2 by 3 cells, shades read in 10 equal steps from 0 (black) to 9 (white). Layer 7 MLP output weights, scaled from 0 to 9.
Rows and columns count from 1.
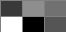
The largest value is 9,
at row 2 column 1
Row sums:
11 12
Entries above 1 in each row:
3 2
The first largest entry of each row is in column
2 1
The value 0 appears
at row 2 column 2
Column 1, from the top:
2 9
